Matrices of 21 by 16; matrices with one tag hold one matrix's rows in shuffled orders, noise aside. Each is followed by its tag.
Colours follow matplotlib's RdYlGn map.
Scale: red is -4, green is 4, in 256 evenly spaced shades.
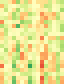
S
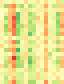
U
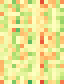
S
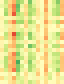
U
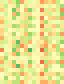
S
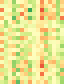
S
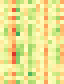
U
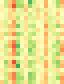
U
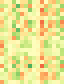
S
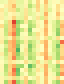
U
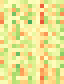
S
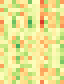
S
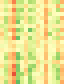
U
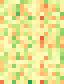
S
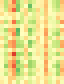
U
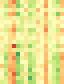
U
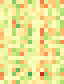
S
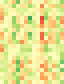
S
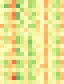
U
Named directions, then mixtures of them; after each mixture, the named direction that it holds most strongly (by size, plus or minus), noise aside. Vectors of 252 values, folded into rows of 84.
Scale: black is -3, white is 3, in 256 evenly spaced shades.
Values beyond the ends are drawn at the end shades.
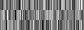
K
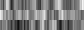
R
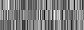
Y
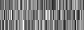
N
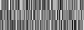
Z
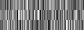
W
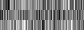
Y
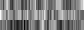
R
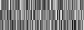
Z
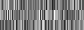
Y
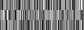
K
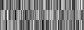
K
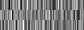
N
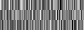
Z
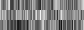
R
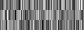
K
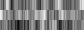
R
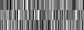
W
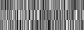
W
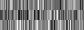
W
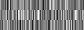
W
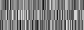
W
